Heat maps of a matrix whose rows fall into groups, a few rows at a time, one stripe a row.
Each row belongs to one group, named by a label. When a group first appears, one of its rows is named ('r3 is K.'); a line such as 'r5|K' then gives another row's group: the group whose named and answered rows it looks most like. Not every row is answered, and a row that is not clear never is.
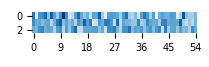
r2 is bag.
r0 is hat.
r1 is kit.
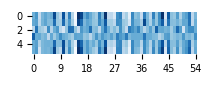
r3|hat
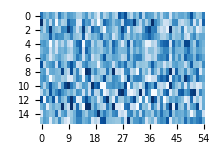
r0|hat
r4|kit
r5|kit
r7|hat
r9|kit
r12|hat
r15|kit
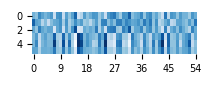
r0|bag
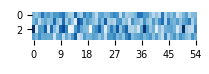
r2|hat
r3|bag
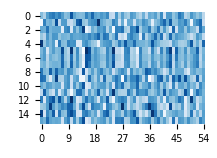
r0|hat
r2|bag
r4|hat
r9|kit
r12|hat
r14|hat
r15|bag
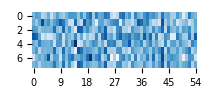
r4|bag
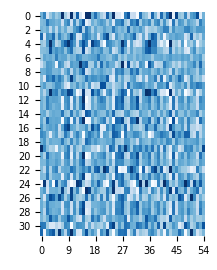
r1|bag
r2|kit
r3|hat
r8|bag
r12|bag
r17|kit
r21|bag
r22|hat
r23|bag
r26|hat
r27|bag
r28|bag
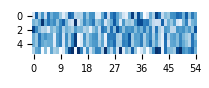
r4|bag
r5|kit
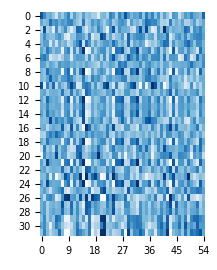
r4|kit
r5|bag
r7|hat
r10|hat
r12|bag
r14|bag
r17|hat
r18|bag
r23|kit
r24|bag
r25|kit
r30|kit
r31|kit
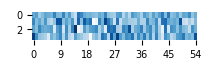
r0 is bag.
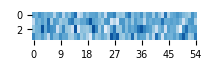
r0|bag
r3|hat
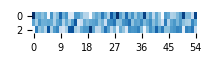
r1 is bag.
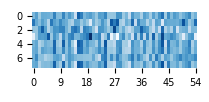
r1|hat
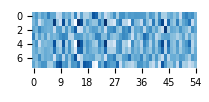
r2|bag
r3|hat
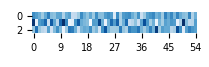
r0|kit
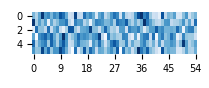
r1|hat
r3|hat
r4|hat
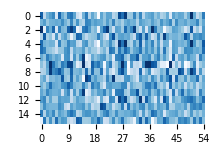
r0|hat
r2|hat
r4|hat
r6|bag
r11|bag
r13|kit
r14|hat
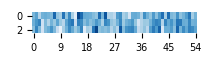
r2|kit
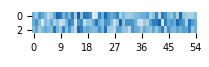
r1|kit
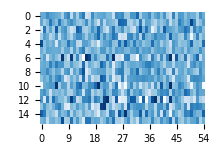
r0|bag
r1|hat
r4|hat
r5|bag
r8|bag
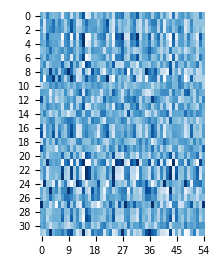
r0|bag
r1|hat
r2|hat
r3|bag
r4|bag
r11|kit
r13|bag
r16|hat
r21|bag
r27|hat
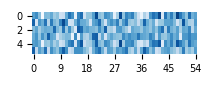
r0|kit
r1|hat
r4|kit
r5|hat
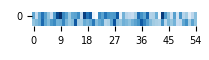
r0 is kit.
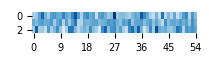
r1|bag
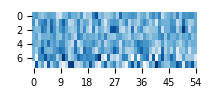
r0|kit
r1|hat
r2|hat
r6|hat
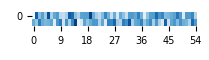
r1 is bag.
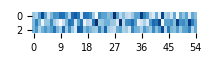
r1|kit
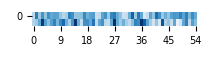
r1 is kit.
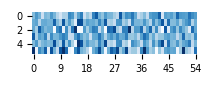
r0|kit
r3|hat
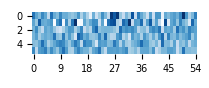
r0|hat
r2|kit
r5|hat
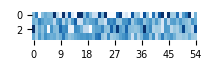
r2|hat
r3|hat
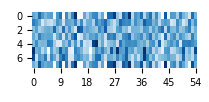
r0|bag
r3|bag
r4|kit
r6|hat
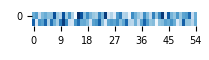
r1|hat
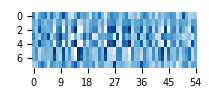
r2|bag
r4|bag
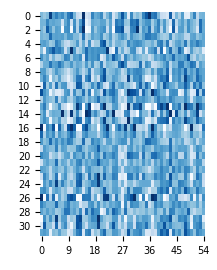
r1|bag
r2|bag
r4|kit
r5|hat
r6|kit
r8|kit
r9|kit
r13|kit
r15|kit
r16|hat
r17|hat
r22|kit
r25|kit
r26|hat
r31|kit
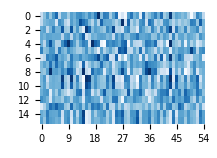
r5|hat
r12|kit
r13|hat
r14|bag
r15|bag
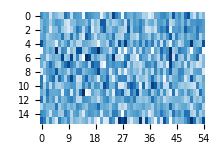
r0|kit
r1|kit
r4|hat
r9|hat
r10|hat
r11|bag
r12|hat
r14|kit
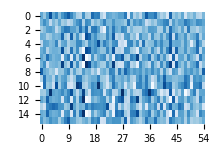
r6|bag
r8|hat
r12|bag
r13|hat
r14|bag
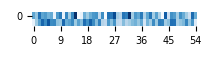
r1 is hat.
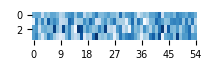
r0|kit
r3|kit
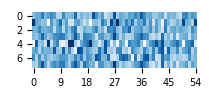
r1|hat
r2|bag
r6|hat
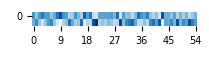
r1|kit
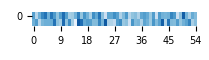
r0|hat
